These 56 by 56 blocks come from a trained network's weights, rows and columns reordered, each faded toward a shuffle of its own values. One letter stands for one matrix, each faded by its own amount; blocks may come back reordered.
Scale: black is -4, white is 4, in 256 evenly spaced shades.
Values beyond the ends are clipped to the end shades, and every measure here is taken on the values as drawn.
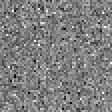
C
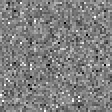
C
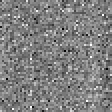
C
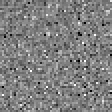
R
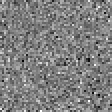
R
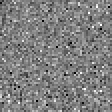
C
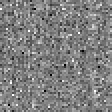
C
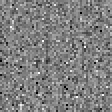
C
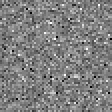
C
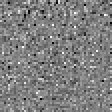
R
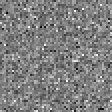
C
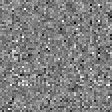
R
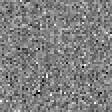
C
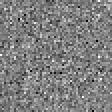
C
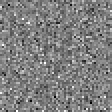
C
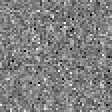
C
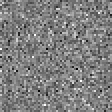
C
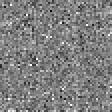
C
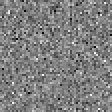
C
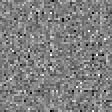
R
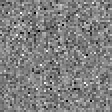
C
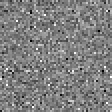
C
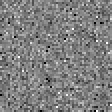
C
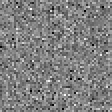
C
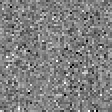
C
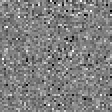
R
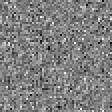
R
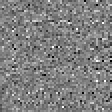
R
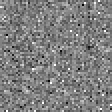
C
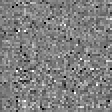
R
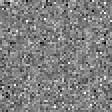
C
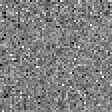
C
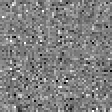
R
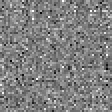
R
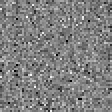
C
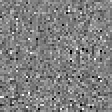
R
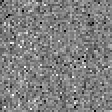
C
